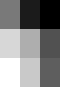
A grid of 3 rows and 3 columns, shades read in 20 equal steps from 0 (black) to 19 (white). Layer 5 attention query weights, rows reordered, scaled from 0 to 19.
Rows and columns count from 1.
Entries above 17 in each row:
0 0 1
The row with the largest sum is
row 3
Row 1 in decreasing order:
9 2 0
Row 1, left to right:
9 2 0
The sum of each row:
11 35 41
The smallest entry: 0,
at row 1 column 3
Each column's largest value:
19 15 7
